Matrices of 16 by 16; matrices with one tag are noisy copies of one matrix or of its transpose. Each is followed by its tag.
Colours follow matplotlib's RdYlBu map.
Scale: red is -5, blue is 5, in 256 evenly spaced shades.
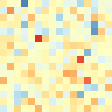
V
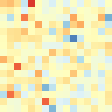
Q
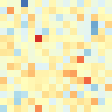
V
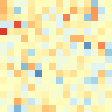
Q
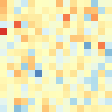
Q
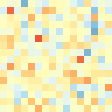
V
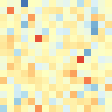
V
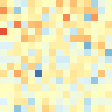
Q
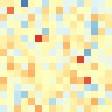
V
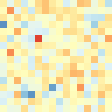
V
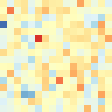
V
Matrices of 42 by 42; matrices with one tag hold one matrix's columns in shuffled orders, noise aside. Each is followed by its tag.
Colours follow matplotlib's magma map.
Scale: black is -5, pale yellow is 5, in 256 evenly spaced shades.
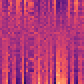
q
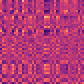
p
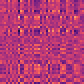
p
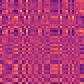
p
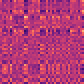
p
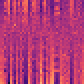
q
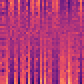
q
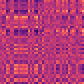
p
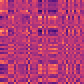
p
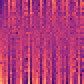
q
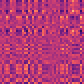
p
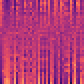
q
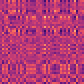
p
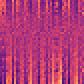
q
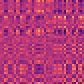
p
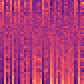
q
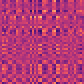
p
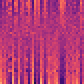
q
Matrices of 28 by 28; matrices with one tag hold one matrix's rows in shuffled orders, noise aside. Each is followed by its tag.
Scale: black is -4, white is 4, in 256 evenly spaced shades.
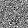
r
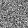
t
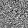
r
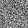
r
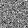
t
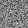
r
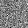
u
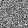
t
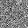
u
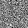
r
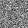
r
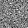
r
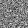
r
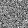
t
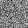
u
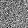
u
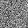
u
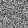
t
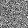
u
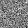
t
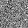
u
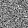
t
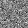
t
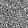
u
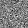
r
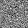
r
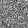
t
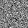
r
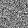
t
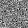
t
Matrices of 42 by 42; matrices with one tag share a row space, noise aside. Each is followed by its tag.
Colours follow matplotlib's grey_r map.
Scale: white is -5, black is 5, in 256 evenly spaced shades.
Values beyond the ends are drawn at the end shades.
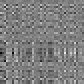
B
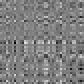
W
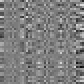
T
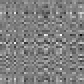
W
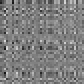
B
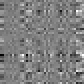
T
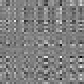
W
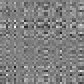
W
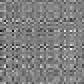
B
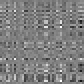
W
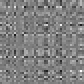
W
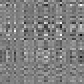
W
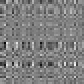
B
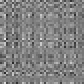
B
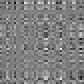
W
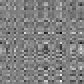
W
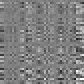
T
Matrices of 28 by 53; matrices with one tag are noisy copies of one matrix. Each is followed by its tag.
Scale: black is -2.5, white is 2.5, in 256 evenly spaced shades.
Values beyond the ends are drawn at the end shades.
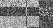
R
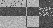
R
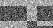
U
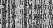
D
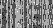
D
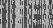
D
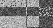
R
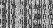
D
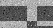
U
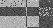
R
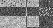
R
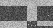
U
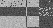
R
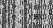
D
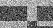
U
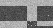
U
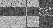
R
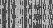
D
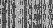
D
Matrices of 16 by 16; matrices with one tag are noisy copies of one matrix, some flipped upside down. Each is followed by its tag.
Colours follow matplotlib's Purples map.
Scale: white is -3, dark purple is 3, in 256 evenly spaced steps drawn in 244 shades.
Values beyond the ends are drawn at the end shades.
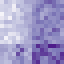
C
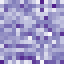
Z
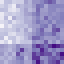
C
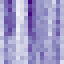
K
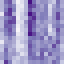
K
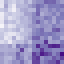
C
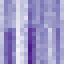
K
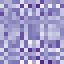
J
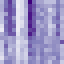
K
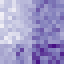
C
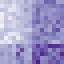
C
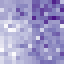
C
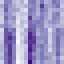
K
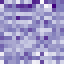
Z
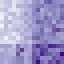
C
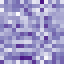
Z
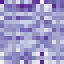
Z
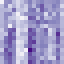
K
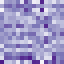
Z
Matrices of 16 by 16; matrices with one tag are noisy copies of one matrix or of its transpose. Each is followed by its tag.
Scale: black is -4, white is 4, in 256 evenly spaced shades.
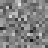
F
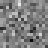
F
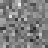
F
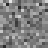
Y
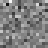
Y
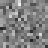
F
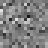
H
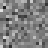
Y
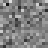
Y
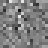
H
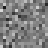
Y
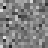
Y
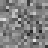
F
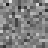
Y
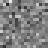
Y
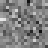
F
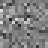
H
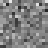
Y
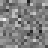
F
